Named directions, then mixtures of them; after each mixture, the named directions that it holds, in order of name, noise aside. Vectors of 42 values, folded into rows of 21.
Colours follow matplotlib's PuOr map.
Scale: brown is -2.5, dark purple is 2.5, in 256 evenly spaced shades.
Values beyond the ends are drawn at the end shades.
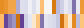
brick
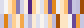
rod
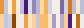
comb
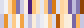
rod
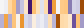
rod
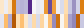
comb, rod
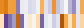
brick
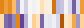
brick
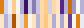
comb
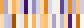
comb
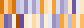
brick, comb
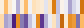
brick, comb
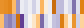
brick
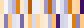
rod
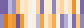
brick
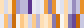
comb, rod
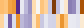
brick, rod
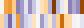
brick, rod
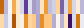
comb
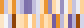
comb, rod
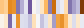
brick, rod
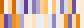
brick, comb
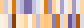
comb, rod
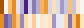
brick, comb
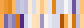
brick
